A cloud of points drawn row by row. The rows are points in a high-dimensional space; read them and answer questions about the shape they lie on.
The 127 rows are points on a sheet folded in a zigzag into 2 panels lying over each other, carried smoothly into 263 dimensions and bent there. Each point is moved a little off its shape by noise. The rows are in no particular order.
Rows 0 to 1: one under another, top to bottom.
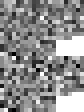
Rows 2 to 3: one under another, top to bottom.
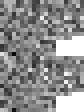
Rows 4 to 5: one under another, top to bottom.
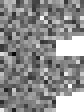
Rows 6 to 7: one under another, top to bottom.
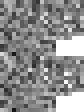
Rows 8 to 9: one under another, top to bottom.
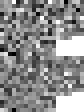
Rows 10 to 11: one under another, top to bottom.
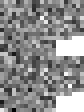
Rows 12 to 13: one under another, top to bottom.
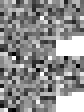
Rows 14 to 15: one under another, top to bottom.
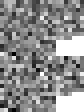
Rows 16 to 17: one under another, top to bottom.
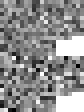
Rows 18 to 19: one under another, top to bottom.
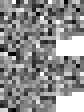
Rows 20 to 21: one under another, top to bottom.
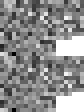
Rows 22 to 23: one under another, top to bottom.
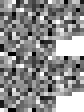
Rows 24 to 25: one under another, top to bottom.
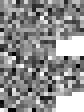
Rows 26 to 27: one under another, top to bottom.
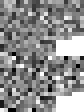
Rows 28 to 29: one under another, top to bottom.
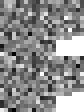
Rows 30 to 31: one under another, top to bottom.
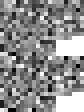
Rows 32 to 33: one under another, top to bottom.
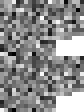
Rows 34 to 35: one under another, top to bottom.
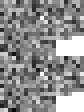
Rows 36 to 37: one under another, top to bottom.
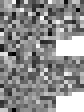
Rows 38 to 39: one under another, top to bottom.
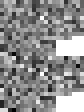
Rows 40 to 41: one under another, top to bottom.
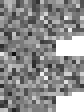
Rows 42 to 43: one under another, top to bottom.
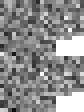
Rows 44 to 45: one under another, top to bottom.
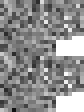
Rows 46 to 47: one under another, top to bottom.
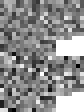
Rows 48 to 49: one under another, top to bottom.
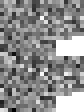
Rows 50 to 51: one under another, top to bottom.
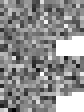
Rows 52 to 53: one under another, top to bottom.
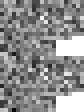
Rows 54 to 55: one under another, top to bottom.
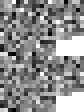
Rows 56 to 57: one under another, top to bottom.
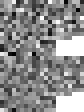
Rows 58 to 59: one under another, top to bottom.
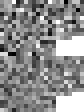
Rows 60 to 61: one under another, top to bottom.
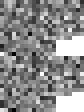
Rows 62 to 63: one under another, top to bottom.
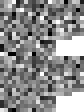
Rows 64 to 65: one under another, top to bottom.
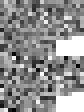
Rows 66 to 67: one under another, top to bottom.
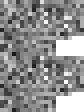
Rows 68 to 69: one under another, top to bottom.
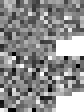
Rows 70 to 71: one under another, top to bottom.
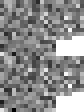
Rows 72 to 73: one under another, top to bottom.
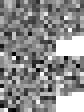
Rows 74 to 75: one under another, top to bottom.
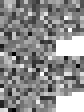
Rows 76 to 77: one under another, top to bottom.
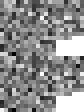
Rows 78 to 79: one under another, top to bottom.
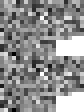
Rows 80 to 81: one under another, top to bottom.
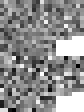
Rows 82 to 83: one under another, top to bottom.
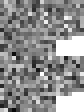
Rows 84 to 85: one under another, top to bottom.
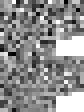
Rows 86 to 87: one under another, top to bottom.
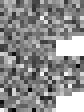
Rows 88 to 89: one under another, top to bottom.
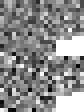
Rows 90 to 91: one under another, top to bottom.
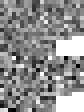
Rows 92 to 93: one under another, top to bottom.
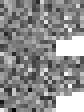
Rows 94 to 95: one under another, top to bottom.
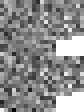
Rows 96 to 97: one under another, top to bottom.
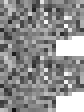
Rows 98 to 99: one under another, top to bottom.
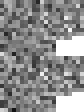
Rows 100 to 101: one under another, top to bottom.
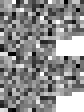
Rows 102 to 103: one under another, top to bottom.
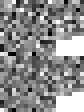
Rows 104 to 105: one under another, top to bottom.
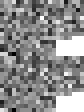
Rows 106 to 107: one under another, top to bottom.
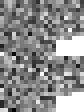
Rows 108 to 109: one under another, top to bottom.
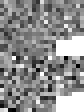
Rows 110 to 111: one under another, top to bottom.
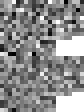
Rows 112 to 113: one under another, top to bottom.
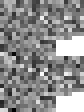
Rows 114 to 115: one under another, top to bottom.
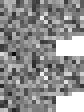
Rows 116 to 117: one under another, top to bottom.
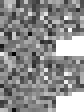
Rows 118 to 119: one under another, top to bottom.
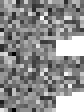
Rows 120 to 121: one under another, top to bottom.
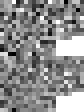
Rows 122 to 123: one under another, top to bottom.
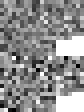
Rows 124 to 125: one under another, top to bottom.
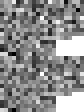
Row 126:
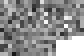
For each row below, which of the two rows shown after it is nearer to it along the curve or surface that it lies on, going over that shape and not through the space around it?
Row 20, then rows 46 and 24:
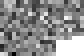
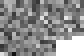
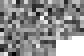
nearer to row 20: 24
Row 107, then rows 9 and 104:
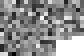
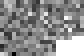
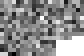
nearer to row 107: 9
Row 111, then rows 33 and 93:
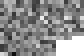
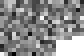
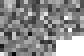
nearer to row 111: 33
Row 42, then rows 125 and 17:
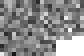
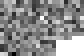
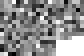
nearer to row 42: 125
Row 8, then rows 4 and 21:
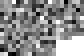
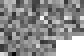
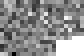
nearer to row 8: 4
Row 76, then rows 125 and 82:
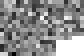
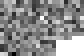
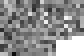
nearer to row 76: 82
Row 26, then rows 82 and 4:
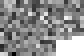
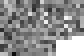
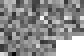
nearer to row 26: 82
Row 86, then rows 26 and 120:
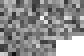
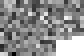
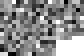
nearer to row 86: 120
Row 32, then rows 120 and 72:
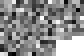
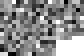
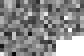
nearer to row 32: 120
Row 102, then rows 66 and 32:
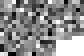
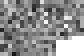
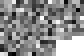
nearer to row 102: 32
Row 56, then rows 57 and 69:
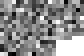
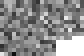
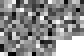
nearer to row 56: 69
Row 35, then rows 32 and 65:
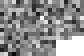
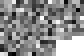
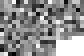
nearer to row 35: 32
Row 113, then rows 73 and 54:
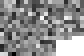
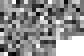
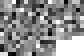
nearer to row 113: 54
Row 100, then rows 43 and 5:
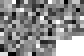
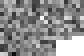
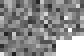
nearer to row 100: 43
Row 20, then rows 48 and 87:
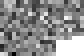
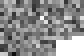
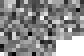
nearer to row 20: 87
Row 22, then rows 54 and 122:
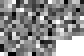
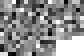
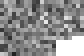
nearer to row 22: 54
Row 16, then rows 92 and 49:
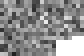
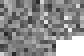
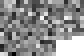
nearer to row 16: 92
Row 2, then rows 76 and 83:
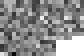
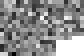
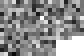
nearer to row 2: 83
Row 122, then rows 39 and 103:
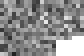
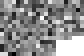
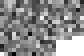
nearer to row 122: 103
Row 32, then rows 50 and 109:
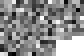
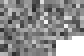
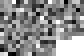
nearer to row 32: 109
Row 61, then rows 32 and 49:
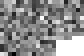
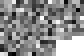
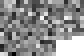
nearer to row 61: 32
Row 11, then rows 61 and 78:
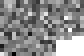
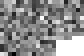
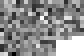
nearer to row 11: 78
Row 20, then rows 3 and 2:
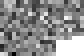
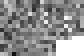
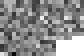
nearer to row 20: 3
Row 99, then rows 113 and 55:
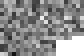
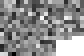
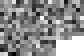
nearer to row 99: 55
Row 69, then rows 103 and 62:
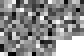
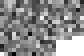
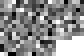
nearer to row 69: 62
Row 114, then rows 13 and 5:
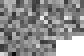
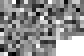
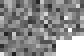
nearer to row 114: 5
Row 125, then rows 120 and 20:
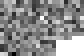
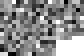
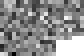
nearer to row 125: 120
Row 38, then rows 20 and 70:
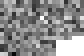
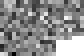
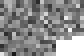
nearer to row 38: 70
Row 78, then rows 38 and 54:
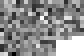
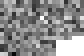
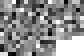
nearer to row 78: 54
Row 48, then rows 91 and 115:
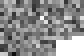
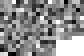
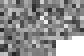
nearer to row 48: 115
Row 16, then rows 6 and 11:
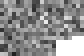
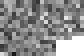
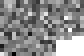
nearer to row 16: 6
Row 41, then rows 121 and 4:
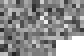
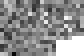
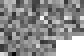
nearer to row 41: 4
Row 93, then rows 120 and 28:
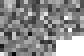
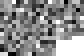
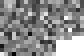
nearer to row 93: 28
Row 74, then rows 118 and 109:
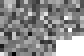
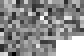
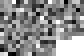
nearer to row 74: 118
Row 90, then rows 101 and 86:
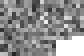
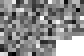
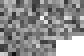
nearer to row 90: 86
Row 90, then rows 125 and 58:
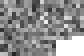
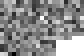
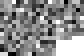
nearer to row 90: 125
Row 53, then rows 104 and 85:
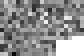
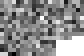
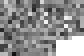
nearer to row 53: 85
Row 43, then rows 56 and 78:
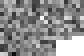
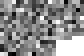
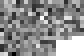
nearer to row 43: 56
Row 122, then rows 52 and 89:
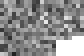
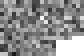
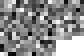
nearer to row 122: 52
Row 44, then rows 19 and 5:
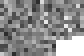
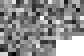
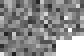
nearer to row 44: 5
